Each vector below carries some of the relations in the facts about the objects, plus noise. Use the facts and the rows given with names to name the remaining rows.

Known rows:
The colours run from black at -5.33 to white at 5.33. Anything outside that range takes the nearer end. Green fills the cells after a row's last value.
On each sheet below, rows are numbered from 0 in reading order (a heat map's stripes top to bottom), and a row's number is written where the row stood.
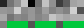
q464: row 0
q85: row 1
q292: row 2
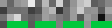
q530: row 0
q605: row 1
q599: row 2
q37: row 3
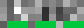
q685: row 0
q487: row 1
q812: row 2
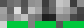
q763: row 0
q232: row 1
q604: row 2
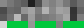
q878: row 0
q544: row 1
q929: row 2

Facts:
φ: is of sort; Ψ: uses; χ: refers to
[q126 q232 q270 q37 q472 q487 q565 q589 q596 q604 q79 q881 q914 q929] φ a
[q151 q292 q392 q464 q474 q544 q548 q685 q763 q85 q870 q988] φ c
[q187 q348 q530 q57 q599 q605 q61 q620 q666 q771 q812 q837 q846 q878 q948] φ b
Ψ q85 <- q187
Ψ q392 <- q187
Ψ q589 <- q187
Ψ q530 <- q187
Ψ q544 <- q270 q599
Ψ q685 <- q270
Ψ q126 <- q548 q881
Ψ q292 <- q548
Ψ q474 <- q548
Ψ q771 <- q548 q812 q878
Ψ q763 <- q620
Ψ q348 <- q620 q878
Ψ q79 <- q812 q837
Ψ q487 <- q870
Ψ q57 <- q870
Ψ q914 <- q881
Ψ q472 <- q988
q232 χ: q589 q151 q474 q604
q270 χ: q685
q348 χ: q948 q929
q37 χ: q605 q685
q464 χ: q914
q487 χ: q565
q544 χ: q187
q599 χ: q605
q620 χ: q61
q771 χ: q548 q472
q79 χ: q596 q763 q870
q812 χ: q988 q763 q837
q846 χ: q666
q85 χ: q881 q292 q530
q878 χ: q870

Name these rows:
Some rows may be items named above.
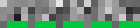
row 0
q270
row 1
q948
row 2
q605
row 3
q599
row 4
q881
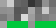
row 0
q596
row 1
q392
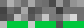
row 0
q812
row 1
q837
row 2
q530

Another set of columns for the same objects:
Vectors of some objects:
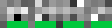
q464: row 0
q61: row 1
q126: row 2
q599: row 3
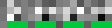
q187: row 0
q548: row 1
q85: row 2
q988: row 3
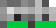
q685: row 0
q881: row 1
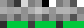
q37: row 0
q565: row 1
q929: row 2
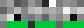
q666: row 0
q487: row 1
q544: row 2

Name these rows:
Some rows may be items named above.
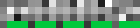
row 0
q548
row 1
q232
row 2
q232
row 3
q596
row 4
q812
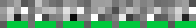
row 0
q85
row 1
q530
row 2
q292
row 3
q948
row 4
q837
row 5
q605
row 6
q85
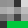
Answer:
q232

